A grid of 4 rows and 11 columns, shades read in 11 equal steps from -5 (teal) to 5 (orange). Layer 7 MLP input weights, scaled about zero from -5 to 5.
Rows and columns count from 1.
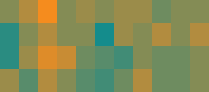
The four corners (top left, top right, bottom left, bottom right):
0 0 1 0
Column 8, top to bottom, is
1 0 0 2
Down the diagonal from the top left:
0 0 4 0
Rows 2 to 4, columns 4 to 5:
0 0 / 3 -1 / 0 -2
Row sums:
9 -2 -4 -5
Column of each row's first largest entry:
3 3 3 3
